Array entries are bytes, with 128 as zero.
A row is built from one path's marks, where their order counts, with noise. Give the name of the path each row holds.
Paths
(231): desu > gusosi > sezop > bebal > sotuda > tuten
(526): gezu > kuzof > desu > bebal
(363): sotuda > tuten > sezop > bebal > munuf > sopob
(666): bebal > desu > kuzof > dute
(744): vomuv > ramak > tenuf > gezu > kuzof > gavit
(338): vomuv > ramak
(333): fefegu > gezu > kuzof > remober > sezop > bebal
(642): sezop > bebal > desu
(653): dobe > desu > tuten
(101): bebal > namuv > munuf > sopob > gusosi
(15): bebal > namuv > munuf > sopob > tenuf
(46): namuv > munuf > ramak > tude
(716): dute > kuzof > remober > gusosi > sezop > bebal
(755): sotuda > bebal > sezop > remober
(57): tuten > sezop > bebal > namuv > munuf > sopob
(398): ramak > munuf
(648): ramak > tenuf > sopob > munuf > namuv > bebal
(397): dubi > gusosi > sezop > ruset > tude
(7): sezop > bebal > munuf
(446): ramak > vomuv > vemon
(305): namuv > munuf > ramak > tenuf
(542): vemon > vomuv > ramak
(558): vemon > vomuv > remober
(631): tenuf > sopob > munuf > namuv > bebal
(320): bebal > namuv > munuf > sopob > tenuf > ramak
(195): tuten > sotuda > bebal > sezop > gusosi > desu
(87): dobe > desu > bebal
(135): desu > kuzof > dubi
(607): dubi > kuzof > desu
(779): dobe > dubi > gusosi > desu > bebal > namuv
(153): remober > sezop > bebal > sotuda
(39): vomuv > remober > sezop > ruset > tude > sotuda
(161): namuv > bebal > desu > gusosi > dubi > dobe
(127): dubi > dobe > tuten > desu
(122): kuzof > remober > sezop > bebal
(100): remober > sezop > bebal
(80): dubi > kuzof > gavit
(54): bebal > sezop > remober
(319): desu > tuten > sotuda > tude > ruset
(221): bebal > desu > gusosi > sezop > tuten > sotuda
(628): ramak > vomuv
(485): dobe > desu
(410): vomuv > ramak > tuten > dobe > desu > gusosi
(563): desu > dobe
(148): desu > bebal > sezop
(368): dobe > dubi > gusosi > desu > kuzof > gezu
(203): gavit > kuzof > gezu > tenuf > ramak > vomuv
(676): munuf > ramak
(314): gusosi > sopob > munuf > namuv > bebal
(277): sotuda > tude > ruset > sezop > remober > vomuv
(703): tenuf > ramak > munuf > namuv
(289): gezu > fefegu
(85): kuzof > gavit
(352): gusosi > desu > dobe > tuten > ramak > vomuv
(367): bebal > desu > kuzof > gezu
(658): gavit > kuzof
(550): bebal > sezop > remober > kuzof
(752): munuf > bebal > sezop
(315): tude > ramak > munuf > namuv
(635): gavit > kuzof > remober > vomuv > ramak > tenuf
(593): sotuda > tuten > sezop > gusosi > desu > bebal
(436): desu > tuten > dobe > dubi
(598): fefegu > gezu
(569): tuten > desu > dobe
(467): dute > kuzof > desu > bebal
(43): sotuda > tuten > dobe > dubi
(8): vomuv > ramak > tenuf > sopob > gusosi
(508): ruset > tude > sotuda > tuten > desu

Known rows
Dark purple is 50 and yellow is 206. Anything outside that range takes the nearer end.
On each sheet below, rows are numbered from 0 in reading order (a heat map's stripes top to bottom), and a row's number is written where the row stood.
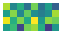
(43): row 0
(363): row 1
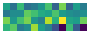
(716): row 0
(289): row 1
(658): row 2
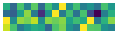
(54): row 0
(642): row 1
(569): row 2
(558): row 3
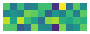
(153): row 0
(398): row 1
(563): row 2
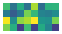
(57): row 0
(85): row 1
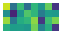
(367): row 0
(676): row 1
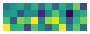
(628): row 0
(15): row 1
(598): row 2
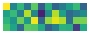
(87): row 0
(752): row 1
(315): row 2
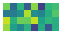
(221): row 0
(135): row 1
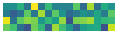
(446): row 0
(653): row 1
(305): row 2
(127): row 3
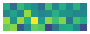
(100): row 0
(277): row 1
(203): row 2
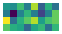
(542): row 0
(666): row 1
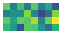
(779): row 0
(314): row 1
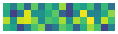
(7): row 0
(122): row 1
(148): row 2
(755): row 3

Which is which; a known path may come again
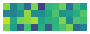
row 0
(195)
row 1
(135)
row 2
(122)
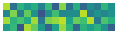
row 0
(436)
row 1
(320)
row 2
(593)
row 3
(635)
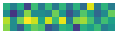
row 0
(101)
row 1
(153)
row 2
(631)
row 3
(526)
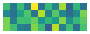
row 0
(333)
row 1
(653)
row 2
(467)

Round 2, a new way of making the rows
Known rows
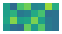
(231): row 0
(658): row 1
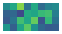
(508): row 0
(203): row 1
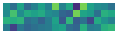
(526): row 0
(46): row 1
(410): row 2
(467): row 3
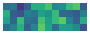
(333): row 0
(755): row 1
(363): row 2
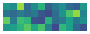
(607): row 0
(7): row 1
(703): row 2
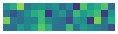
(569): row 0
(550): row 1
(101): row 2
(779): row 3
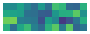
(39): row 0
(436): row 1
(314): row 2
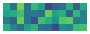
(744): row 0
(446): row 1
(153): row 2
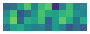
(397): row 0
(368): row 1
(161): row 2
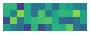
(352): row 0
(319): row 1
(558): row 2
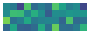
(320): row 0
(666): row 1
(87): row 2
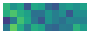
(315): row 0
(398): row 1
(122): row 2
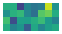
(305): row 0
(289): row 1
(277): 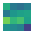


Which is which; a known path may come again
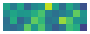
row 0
(87)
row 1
(658)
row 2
(598)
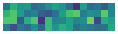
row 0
(161)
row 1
(135)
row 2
(703)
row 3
(563)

